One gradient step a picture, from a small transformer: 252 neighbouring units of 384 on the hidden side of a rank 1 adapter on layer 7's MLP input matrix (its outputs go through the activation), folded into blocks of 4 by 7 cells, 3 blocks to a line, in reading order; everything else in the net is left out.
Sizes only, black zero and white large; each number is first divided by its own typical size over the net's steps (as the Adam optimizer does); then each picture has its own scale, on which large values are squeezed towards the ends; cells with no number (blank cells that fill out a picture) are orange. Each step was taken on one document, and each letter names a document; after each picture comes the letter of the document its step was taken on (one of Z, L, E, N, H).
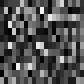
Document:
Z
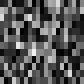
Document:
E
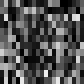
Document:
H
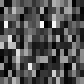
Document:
Z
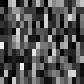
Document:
E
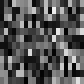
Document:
H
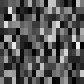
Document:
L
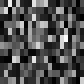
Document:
Z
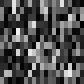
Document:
E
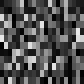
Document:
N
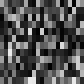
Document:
H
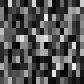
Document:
N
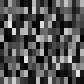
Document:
N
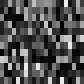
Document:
N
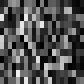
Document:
Z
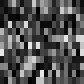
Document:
Z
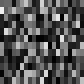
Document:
E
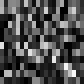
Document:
E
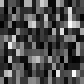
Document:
E
